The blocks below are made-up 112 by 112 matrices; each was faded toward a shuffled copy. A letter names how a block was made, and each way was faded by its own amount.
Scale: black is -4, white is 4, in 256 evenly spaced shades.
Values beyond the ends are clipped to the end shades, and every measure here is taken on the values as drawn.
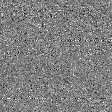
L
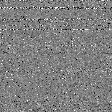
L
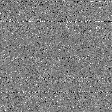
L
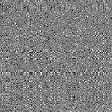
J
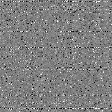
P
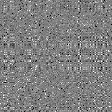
J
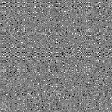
J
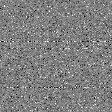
L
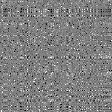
J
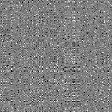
J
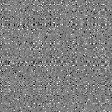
J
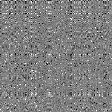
J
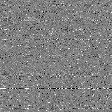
P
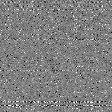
P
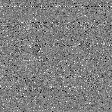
L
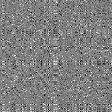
J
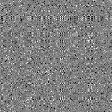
J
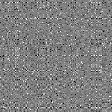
J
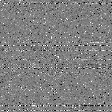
P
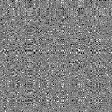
J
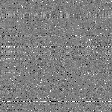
P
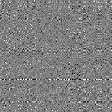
J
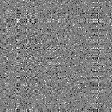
J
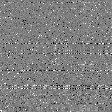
P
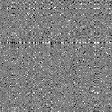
J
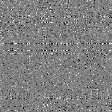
P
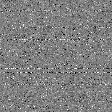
L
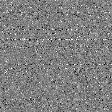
L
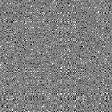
J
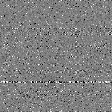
P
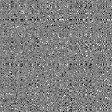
J
